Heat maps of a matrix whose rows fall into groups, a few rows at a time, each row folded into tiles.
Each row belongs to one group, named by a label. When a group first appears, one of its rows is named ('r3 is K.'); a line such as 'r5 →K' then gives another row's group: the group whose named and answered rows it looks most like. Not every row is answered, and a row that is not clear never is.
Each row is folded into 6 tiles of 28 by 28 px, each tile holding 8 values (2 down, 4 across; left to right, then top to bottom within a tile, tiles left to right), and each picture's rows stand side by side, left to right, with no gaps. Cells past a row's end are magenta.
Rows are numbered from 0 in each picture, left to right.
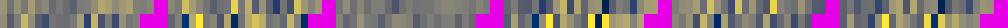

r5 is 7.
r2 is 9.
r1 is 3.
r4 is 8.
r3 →7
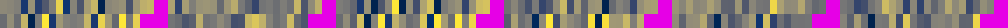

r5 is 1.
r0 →7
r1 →3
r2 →7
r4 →8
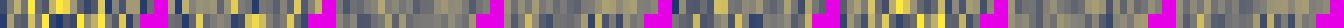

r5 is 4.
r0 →4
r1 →3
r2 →1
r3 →8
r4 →1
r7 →8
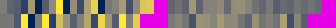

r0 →7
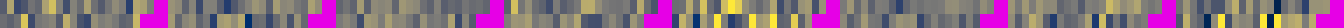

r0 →1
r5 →9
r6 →8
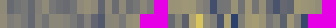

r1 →3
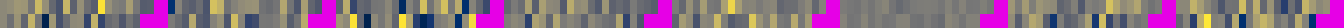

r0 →8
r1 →1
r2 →1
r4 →4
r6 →8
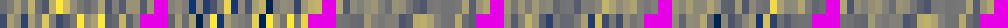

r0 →4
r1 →7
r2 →3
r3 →8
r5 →3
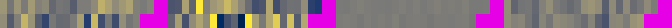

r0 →8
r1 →4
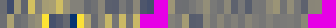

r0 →4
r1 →1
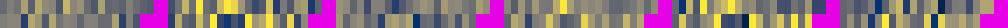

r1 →4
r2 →9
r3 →4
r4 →4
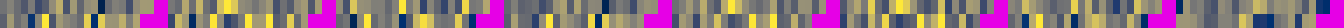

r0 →7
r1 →4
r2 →3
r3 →7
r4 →4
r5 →4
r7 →1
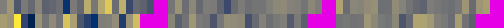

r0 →1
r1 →9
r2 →3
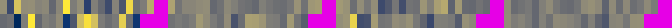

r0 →3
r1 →3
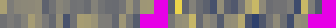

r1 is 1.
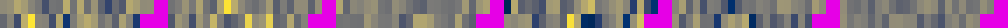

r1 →4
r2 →3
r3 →1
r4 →9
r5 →9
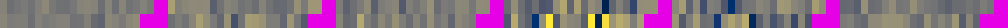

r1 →3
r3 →7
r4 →9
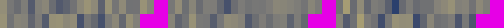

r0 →9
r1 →9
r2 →9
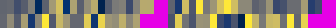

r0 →7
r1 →4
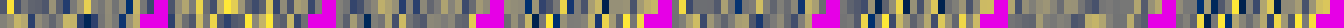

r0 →1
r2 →1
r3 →7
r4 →1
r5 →7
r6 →3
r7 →7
